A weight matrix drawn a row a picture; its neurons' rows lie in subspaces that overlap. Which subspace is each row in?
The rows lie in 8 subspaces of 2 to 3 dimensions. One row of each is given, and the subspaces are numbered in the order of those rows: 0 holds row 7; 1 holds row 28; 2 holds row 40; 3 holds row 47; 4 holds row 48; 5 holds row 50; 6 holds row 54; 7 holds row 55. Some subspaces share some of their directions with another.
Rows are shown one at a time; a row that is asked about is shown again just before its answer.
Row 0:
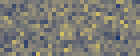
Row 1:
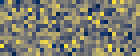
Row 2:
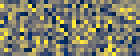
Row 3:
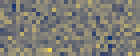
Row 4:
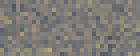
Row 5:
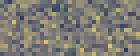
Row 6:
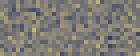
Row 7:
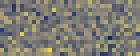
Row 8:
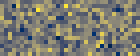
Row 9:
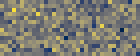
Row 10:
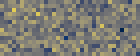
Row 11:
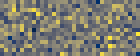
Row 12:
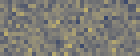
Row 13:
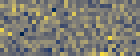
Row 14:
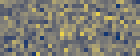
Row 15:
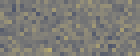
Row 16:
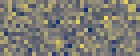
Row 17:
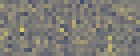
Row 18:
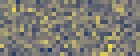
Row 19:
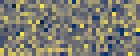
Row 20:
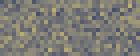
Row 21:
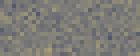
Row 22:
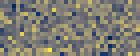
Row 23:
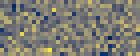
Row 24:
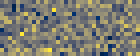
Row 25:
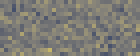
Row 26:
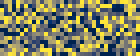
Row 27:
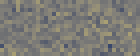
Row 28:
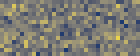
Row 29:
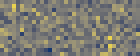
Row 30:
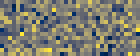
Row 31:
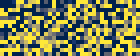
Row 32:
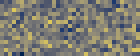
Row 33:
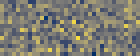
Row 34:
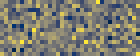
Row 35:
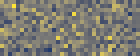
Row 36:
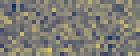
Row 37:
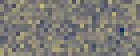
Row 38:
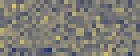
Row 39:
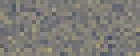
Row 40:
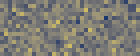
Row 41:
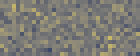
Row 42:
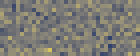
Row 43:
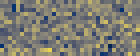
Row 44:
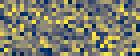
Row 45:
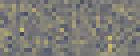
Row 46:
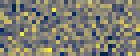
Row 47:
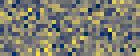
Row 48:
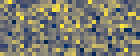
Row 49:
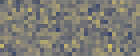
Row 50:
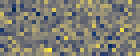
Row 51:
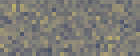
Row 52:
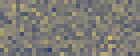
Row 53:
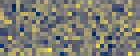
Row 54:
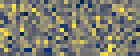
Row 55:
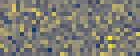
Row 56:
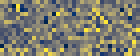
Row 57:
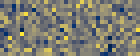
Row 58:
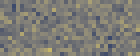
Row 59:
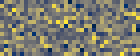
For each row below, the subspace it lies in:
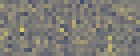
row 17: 6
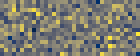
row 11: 7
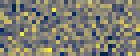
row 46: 0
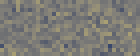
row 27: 3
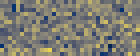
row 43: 3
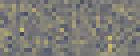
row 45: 6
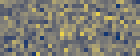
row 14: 1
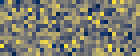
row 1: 3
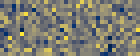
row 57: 6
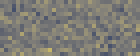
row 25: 4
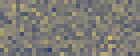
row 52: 2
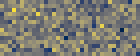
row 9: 5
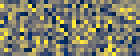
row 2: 6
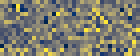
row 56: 3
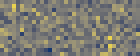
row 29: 6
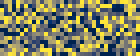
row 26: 2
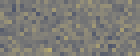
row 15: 5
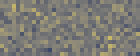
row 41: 7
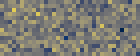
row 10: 5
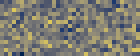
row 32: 4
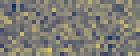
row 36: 1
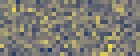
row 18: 3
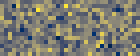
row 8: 0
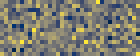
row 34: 7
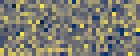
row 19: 5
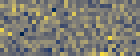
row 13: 0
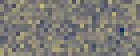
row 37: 5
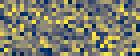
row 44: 4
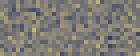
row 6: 7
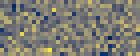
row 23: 0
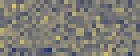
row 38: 7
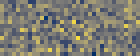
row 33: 6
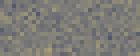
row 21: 3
